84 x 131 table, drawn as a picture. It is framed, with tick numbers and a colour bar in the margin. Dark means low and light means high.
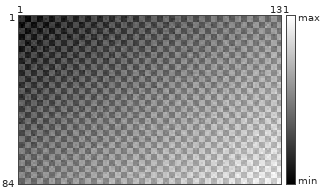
Ninth with the lowest average: top left. Slope: up to the bottom right. Odd rows or columns: none. Histogram: bell-shaped.
